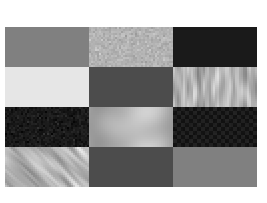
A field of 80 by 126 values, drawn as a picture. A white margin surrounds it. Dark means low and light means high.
It is made of 4 by 3 panels. Panel 1,1: middling, flat. Panel 1,2: high, fine-grained, faint in contrast. Panel 1,3: very low, flat. Panel 2,1: very high, flat. Panel 2,2: low, flat. Panel 2,3: high, streaked downward. Panel 3,1: very low, fine-grained, faint in contrast. Panel 3,2: high, smooth. Panel 3,3: very low, checkered, faint in contrast. Panel 4,1: high, slanting down to the right. Panel 4,2: low, flat. Panel 4,3: middling, flat.
